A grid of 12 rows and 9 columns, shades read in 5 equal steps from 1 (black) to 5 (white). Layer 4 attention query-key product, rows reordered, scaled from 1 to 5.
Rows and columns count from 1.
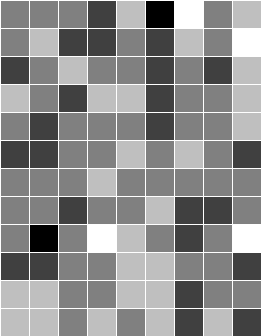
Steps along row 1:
same same down up down up down up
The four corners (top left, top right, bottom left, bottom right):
3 4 4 2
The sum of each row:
28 28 26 29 26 26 28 25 29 26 30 30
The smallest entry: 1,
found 2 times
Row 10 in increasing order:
2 2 2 3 3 3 3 4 4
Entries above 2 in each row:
7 6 6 7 7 6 9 6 7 6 8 7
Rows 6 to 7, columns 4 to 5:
3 4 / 4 3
